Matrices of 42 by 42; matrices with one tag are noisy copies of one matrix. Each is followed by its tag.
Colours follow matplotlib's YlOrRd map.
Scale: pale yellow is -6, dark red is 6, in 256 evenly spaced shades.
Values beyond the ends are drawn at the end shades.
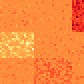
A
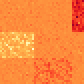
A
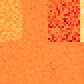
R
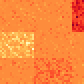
A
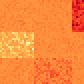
A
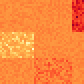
A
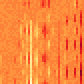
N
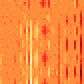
N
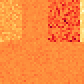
R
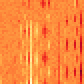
N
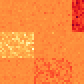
A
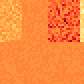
R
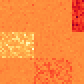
A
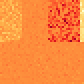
R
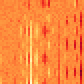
N
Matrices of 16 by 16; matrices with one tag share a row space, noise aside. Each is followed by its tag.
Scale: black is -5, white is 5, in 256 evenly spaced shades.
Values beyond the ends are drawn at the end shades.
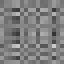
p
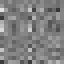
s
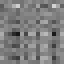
p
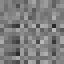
p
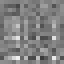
p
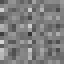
s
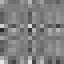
s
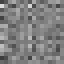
s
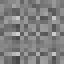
p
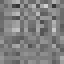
p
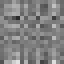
p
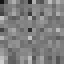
s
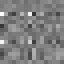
s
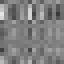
s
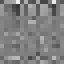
p
